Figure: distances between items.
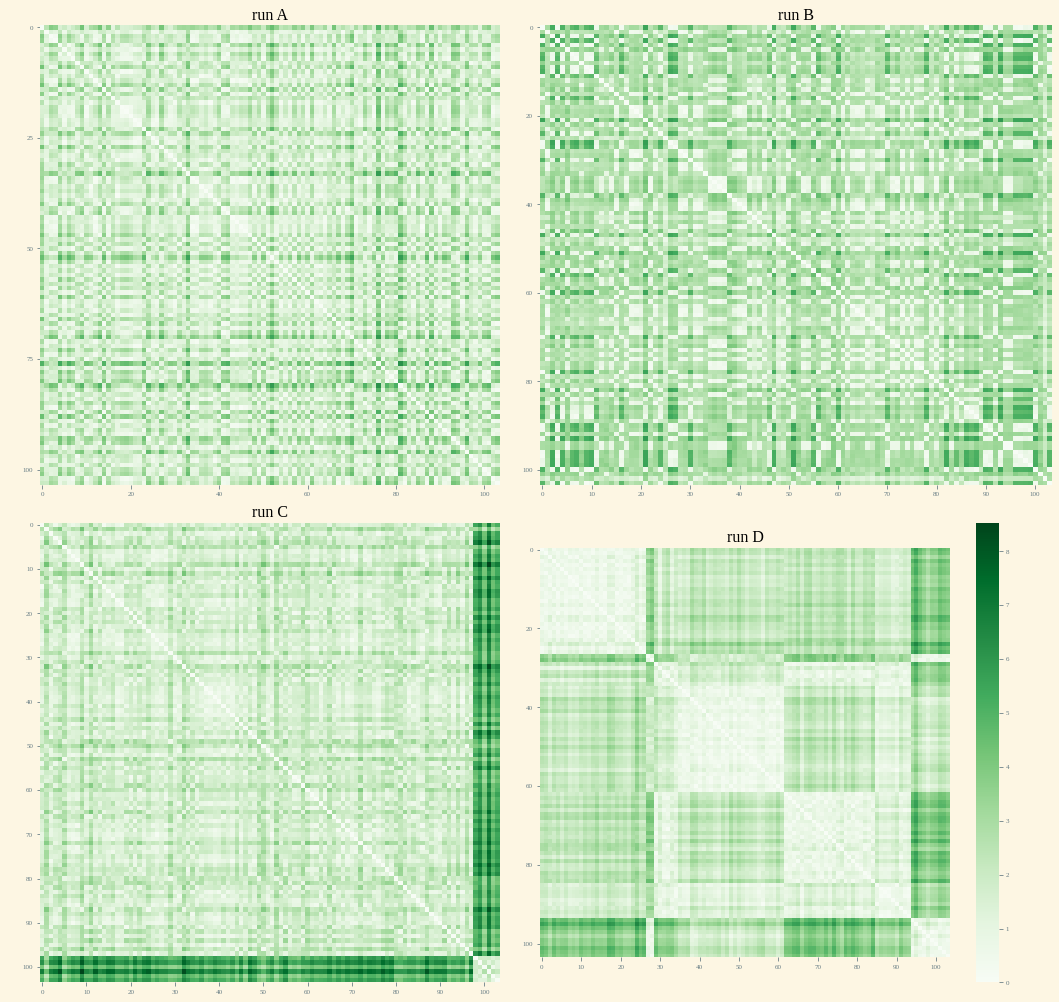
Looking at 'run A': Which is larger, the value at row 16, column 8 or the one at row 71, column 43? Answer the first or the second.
the first
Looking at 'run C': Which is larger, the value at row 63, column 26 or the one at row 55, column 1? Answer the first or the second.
the second
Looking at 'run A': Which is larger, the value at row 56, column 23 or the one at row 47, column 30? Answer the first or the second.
the second
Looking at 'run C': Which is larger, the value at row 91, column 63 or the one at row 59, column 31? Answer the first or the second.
the second
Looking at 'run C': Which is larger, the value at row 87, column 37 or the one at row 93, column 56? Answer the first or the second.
the first
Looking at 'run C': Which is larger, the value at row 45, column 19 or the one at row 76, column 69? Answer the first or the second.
the first
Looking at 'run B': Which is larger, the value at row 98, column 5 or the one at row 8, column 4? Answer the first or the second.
the first
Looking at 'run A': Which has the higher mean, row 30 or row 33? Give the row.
33
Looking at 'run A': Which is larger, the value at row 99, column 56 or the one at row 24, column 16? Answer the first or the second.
the second
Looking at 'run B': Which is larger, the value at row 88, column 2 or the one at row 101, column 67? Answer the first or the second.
the second
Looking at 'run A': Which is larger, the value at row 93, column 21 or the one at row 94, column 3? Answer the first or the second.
the first
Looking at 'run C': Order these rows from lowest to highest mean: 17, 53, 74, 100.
17, 74, 53, 100
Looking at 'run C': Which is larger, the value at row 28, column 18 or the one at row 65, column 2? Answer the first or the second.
the second
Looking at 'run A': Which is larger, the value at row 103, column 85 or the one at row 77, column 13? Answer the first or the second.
the first
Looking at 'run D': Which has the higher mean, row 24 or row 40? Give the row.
24
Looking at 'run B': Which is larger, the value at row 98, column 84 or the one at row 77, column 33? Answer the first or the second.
the first
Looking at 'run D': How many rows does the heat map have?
104
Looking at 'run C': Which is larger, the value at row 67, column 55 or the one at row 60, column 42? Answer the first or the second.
the second
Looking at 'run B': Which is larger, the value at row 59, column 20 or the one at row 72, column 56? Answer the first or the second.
the second
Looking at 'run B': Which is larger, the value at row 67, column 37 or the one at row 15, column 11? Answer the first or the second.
the second
